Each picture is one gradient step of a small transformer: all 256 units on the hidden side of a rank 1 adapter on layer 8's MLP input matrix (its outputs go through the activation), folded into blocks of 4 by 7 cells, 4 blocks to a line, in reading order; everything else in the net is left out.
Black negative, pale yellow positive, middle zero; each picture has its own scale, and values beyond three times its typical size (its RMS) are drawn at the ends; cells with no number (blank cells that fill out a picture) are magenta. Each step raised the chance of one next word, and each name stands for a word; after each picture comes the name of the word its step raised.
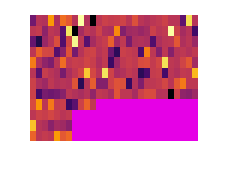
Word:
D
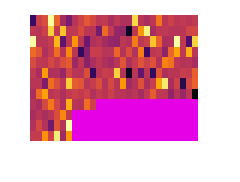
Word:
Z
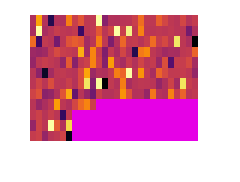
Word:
D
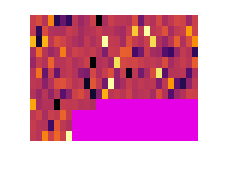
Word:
Z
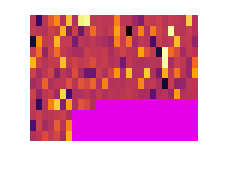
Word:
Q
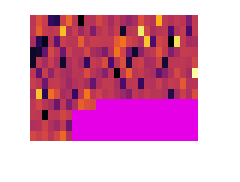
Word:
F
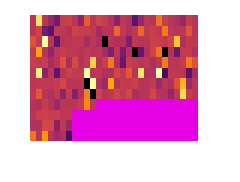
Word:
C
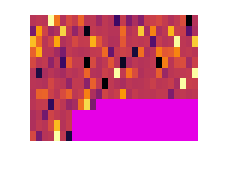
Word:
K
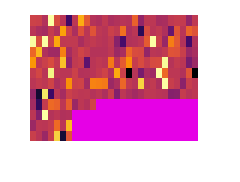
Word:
Z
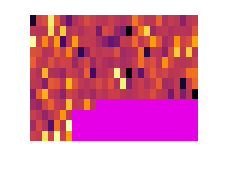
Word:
Z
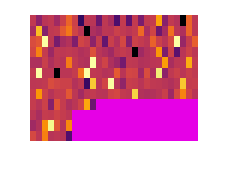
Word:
C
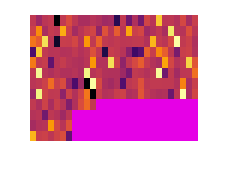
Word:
C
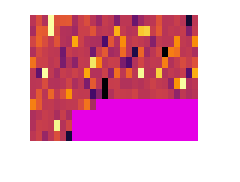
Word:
K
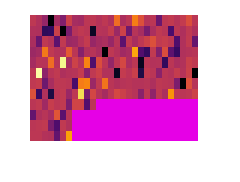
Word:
K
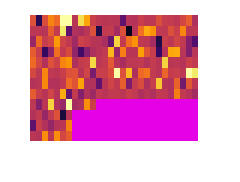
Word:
Q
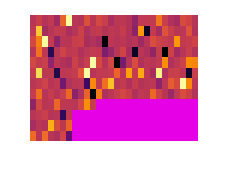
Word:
C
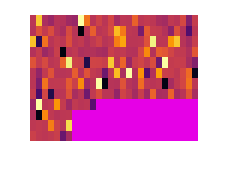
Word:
D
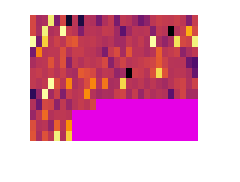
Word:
Z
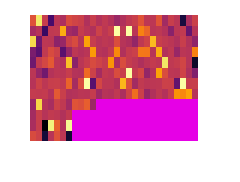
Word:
D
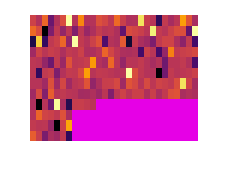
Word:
Z
